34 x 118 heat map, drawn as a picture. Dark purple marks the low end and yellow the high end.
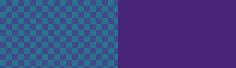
It is made of 1 by 2 panels. Panel 1,1: low, checkered. Panel 1,2: very low, flat.
